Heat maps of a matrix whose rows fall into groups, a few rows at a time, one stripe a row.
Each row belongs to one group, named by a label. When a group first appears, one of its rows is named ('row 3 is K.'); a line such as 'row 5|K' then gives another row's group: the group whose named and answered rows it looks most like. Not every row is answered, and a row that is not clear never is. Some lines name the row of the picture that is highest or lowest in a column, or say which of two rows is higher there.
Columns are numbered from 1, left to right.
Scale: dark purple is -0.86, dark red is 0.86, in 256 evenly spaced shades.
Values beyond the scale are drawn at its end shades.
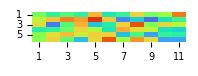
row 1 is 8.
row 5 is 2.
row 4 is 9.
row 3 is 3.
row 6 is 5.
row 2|2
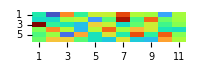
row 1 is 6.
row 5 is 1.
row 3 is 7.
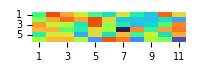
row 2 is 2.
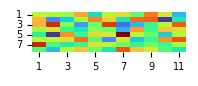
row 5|6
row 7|7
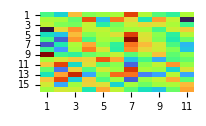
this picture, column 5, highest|10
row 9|7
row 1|6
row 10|2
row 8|9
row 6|6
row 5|6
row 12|6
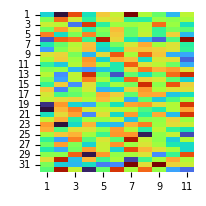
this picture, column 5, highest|6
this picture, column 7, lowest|30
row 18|2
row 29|8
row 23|3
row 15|1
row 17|5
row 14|9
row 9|5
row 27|5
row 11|9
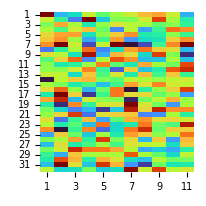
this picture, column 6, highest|7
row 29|6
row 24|3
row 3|5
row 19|6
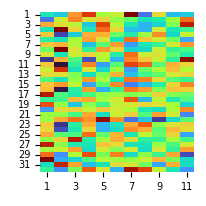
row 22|2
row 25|1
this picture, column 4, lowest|10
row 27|7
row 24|3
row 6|9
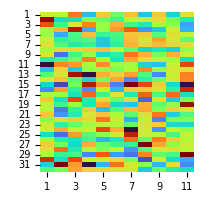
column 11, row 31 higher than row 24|No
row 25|6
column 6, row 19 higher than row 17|No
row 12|1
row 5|3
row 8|2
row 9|3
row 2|7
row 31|5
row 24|2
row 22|2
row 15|9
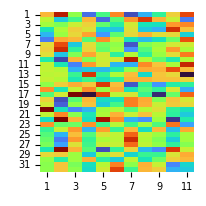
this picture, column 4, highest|13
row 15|2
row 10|6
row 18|3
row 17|8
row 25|6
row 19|3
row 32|5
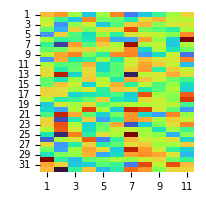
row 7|6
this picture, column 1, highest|30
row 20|9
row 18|8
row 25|6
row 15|5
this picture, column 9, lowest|21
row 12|3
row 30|7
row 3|3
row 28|9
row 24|5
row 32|3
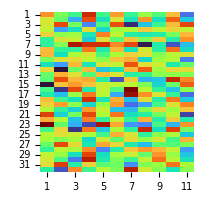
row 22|1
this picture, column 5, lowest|28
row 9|3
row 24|1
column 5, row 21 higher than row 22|Yes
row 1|1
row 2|1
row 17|9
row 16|6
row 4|3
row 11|6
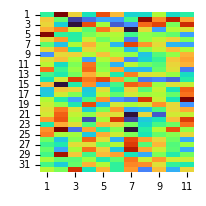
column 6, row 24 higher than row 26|Yes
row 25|7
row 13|9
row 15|3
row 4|2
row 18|8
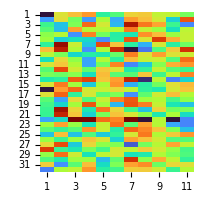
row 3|9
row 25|1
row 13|8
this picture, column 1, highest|28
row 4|6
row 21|5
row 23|5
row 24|9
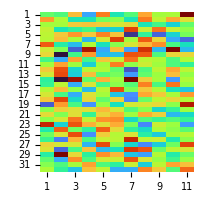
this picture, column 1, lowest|19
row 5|2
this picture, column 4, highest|8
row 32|8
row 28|3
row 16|5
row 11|5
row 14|6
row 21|5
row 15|1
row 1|8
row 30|6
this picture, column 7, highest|14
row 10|6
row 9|3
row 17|8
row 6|5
